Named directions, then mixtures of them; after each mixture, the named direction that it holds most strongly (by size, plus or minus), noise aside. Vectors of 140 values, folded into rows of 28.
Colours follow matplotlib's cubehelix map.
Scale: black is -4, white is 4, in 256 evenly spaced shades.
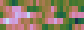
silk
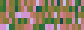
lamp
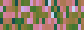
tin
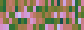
lamp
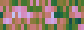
silk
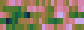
silk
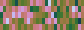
tin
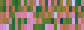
lamp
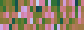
lamp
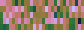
tin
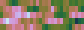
silk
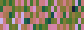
tin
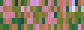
tin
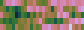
silk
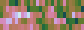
silk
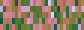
tin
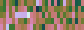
lamp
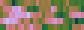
silk
